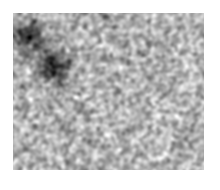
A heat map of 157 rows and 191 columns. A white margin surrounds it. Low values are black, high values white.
Histogram: skewed, a long tail of low values. Dips: two. Lone odd cells: none. Stripes: none. Mirror symmetry: none. Odd rows or columns: none.
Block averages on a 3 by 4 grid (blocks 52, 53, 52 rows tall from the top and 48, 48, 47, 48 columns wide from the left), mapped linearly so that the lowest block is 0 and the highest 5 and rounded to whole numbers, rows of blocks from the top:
0445 | 3455 | 5455
